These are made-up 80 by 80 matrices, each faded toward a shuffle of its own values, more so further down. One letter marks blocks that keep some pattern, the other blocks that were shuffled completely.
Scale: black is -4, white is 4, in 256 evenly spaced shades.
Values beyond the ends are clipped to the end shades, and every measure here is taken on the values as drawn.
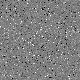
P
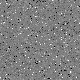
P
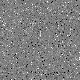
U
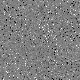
U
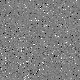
U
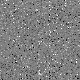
U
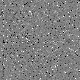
U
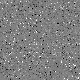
U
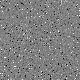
P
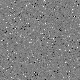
P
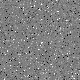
P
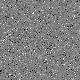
P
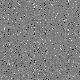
U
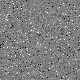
P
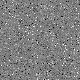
U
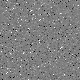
P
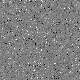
P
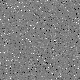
P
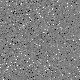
P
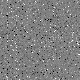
U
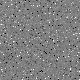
P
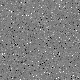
P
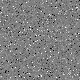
P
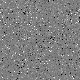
U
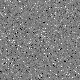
P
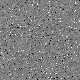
P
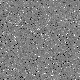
P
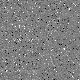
U
